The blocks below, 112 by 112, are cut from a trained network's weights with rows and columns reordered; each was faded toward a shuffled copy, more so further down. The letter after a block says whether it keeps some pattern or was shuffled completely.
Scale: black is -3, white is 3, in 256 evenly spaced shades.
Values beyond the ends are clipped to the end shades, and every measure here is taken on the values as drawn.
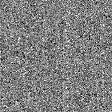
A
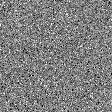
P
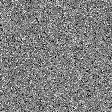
P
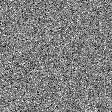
P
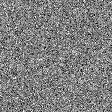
P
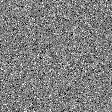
P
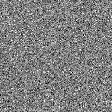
A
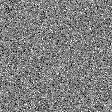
P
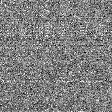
A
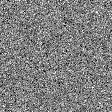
P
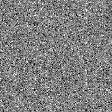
A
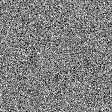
P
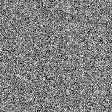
A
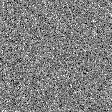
P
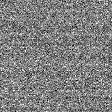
A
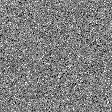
P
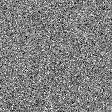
P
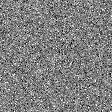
P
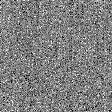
A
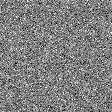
P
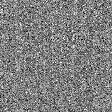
A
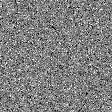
P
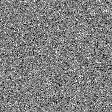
P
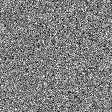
P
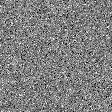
P
